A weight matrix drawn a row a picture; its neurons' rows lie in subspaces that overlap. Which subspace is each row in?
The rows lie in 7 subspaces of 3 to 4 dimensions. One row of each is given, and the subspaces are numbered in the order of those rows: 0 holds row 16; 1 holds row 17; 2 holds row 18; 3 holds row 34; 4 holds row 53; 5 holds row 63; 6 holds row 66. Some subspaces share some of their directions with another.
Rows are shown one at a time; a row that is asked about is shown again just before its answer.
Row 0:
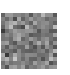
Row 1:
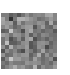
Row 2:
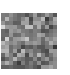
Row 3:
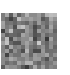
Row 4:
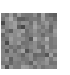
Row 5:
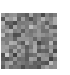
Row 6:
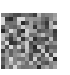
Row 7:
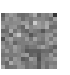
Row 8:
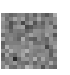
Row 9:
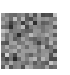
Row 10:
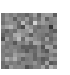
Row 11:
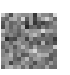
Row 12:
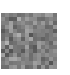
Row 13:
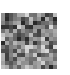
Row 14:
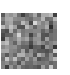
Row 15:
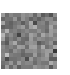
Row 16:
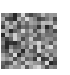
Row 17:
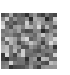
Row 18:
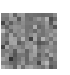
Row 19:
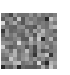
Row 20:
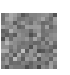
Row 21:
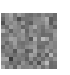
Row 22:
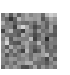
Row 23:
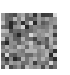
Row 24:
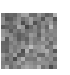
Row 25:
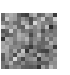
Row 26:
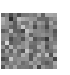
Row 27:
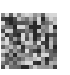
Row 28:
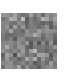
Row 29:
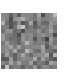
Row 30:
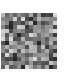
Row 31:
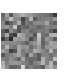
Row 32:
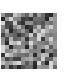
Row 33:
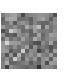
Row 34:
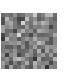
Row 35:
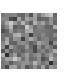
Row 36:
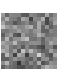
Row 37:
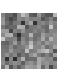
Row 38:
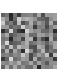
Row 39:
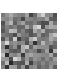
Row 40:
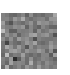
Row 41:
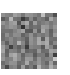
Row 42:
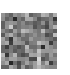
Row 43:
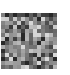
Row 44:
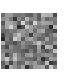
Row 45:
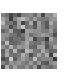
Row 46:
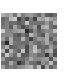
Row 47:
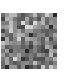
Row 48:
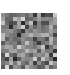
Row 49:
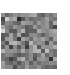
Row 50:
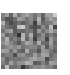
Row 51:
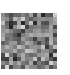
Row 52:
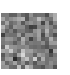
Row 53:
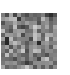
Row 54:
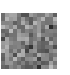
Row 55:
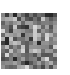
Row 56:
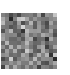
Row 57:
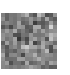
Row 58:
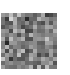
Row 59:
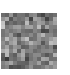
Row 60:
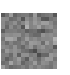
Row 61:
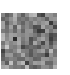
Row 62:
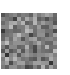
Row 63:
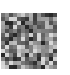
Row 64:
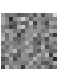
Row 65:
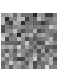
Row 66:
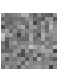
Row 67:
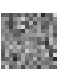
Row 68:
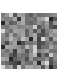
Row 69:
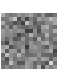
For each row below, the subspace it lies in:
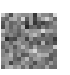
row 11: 1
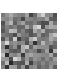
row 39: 0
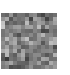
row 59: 1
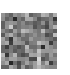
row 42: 1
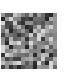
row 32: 2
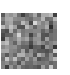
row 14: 6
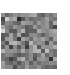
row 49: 3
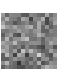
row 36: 1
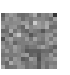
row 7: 1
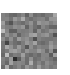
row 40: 0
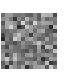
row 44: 0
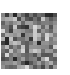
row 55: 4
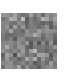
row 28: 1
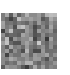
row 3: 4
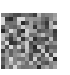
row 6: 3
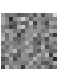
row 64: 5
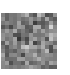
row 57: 0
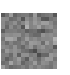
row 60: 1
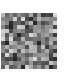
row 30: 5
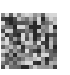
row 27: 4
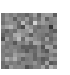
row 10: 0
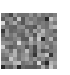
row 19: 2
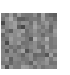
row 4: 4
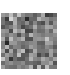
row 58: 3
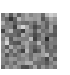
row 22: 4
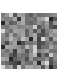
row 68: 2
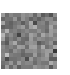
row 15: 6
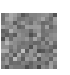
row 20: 0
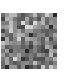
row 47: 6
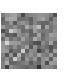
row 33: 0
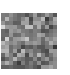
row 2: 1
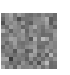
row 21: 2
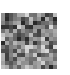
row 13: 0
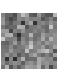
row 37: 1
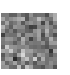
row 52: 6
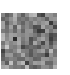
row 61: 0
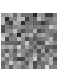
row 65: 3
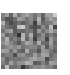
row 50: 4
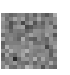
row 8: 6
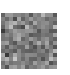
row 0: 3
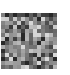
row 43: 4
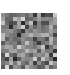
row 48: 3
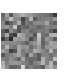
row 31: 5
